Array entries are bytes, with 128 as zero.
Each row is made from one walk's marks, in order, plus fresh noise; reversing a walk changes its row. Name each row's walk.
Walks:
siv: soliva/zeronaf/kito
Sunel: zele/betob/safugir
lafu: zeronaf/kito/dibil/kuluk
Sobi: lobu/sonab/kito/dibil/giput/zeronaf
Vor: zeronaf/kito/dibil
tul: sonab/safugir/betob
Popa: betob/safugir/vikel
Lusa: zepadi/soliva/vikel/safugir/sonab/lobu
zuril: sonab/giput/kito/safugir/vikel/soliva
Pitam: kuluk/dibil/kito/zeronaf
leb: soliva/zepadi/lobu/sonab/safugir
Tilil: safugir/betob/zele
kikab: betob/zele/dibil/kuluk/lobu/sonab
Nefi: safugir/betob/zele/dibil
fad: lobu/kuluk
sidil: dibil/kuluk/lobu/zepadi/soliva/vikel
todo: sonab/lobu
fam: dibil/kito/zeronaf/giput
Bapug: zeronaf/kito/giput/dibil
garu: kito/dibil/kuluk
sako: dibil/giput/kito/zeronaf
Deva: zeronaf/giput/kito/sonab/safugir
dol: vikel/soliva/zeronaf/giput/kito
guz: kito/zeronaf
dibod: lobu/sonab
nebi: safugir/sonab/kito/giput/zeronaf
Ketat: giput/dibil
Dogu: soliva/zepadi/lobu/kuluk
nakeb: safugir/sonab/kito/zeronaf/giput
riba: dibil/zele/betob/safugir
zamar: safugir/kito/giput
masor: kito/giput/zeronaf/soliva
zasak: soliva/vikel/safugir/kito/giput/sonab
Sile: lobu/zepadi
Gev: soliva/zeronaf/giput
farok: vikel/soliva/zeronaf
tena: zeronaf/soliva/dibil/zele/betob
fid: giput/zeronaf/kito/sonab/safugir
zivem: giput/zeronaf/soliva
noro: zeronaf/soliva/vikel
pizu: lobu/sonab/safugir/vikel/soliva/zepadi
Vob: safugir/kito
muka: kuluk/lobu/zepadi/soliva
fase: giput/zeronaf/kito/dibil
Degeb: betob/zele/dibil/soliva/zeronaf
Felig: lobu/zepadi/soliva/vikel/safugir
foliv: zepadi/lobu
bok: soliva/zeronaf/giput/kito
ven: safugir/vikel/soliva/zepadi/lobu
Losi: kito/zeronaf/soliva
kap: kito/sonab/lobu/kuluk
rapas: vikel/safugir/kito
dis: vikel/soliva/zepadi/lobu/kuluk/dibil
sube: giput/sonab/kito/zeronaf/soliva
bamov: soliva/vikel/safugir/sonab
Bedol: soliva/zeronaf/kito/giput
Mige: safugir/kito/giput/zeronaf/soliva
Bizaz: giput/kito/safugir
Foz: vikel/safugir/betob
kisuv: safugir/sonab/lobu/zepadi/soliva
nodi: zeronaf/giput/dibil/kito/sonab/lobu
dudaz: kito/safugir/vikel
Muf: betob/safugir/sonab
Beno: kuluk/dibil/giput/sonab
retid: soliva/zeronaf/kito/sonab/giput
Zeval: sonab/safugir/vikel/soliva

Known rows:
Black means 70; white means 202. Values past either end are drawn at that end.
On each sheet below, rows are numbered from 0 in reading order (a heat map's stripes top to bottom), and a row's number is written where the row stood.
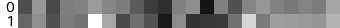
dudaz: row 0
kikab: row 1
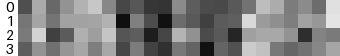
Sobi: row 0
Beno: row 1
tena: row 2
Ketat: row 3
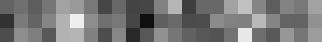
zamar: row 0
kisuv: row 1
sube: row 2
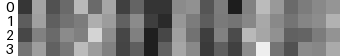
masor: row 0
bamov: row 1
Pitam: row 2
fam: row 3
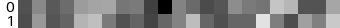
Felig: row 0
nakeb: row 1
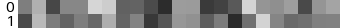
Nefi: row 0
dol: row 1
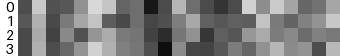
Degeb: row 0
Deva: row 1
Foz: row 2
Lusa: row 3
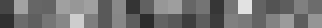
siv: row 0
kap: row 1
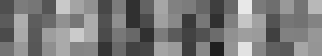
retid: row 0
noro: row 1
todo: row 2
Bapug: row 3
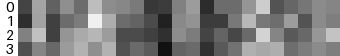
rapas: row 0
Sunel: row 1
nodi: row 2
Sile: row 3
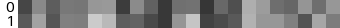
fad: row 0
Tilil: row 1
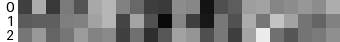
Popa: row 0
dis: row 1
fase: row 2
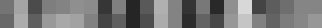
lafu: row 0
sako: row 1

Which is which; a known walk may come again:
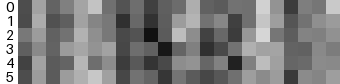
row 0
nebi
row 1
Mige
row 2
fam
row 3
Sile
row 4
masor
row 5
todo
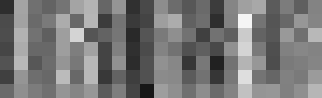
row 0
farok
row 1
bok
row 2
fid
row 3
zivem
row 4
noro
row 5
Gev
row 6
zasak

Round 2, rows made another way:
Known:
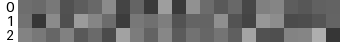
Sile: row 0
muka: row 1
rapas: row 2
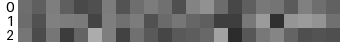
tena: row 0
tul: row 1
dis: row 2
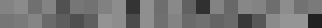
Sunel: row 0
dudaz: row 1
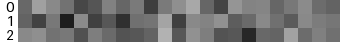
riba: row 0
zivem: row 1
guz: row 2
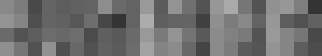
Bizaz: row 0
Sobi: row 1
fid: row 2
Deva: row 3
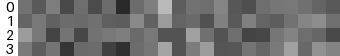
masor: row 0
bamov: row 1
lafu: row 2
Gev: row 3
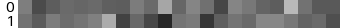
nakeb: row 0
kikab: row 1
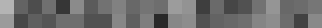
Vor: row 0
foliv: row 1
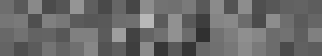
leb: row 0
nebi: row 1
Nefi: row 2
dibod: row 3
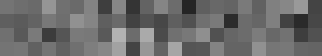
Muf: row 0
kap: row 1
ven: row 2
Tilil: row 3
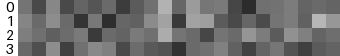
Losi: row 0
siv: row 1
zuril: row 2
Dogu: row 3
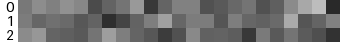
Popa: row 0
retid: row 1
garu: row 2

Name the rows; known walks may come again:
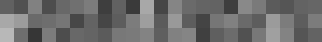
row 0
Sile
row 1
sako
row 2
Bapug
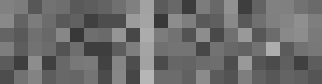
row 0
zasak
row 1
bok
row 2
Zeval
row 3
retid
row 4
kisuv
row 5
pizu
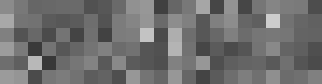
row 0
dol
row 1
fam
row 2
Mige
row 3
lafu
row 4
sidil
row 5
Pitam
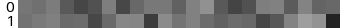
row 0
tena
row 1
dudaz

